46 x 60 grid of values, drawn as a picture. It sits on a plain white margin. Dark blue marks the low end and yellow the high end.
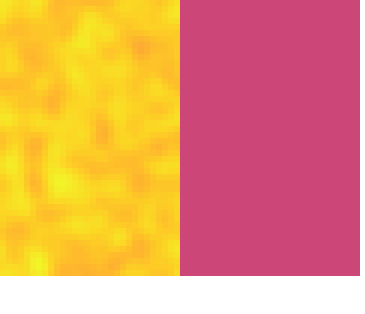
It is made of 1 by 2 panels. Panel 1,1: very high, blotchy, faint in contrast. Panel 1,2: middling, flat.
